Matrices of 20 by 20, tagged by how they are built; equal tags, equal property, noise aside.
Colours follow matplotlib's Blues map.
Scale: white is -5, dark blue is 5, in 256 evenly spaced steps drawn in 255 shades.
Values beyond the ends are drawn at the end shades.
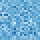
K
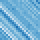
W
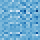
K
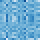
K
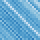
W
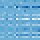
K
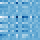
K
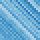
W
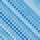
W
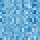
K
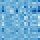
K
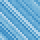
W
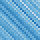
W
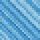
W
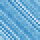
W
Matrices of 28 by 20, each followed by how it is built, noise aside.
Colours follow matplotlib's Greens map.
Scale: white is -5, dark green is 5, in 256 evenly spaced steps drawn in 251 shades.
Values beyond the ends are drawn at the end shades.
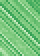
Toeplitz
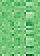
low rank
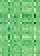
low rank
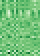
low rank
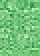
low rank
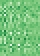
low rank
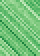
Toeplitz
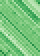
Toeplitz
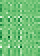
low rank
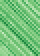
Toeplitz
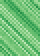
Toeplitz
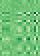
low rank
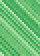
Toeplitz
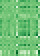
low rank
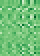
low rank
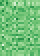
low rank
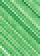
Toeplitz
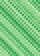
Toeplitz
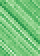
Toeplitz
